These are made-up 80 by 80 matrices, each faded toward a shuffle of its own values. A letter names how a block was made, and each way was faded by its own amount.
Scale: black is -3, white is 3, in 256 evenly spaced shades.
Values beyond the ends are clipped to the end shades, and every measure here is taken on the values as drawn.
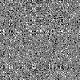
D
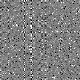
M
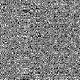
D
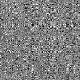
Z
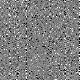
M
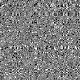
D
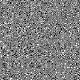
Z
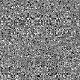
D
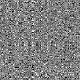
D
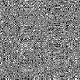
Z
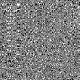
D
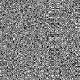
D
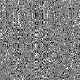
M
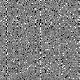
M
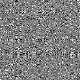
Z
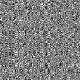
D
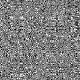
Z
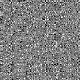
D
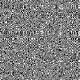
D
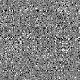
Z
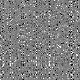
M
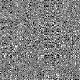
D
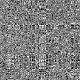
D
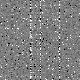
M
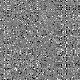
M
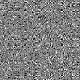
D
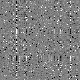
M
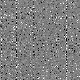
M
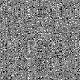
D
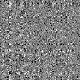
Z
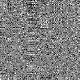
Z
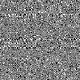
Z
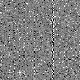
M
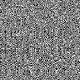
D
